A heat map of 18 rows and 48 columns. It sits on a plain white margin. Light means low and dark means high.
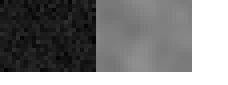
The table splits into one row of 2 panels. Panel 1,1: very high, fine-grained, faint in contrast. Panel 1,2: middling, blotchy, faint in contrast.
